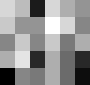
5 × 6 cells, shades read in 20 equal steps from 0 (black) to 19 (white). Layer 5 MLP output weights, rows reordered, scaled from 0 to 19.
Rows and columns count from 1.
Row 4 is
13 17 3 13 8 3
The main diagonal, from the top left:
16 11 10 13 8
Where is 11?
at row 1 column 6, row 2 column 2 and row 2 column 3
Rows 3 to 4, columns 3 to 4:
10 15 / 3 13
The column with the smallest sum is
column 3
